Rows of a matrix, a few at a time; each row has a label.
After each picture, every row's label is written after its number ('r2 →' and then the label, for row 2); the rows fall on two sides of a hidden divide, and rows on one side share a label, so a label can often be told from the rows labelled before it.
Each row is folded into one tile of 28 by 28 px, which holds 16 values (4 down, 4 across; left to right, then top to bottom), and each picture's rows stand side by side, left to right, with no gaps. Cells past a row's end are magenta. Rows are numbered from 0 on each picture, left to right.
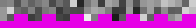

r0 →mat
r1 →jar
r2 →jar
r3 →mat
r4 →jar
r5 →mat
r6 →mat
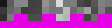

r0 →jar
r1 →jar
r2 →mat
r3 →jar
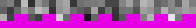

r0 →mat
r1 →jar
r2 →mat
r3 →jar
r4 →jar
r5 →mat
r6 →mat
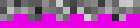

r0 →mat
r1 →jar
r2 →mat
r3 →mat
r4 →jar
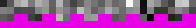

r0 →jar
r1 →jar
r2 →mat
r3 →mat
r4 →jar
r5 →jar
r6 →jar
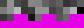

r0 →jar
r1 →jar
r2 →jar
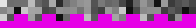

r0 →mat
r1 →mat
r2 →jar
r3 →mat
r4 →mat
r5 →mat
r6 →jar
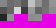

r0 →jar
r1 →mat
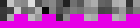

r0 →jar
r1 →mat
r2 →jar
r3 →mat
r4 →mat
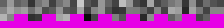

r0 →mat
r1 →jar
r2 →mat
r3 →jar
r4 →jar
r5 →jar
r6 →mat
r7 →jar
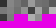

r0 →jar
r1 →mat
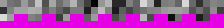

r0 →mat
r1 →mat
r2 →jar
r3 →jar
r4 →jar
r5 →mat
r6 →jar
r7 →jar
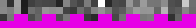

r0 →jar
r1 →jar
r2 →jar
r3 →jar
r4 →jar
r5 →mat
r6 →jar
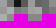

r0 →mat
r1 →mat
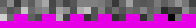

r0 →mat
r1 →jar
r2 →mat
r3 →jar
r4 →jar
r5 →jar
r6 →jar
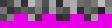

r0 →jar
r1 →mat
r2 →jar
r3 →jar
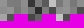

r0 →mat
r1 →jar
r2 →mat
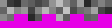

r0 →mat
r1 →jar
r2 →mat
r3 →jar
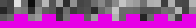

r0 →jar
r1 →jar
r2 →jar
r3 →jar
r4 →mat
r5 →jar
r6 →mat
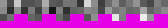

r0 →jar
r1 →jar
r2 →jar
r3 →mat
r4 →mat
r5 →mat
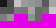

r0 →jar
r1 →mat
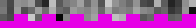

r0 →jar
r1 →mat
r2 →jar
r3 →mat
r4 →mat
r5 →jar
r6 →jar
